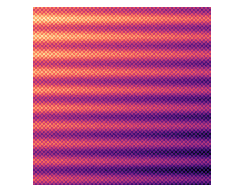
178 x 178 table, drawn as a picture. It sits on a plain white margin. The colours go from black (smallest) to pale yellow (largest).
Stripes: horizontal, repeating 10 times. Ninth with the lowest average: bottom right. Ninth with the highest average: top left. Average level on the scale: 50%. Slope: up to the top left.
